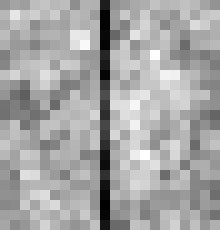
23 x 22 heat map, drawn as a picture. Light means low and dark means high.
Histogram: skewed, a long tail of high values. Odd lines: column 11. Grain: streaks running down. Slope: none.
